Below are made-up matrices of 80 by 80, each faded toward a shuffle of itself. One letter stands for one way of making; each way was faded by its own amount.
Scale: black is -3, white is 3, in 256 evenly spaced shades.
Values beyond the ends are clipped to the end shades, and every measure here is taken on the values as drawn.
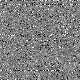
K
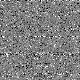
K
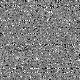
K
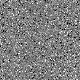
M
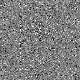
M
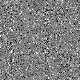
M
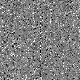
M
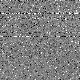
K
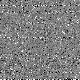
K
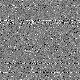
K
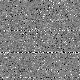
K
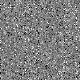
M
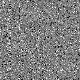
M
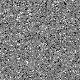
M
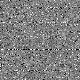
K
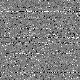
K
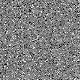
M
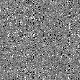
M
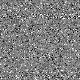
K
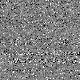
K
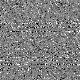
K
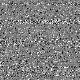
K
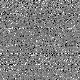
K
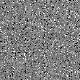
M
